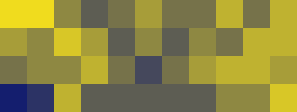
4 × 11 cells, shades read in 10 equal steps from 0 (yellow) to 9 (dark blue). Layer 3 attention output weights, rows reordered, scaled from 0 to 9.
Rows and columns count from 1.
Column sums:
17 16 11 17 22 20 22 18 13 13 8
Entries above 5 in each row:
1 2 1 7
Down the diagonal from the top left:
0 4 4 6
